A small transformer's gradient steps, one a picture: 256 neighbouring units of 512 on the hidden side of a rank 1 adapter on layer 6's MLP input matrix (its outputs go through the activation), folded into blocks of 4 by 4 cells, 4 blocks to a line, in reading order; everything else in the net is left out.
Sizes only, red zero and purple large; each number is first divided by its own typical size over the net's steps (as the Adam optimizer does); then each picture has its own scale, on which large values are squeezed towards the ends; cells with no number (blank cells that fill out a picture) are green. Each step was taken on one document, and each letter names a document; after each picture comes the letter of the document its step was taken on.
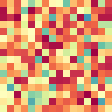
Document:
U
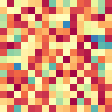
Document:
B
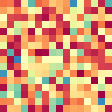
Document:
B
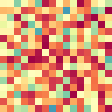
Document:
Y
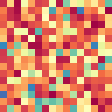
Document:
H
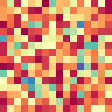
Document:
H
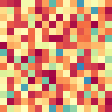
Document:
B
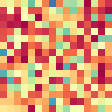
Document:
H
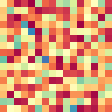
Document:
U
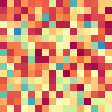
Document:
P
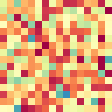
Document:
Y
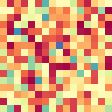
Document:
P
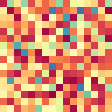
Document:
H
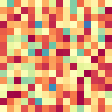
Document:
H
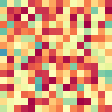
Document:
Y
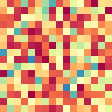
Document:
P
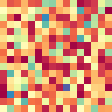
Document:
P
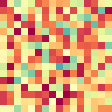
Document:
Y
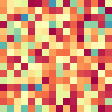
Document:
H
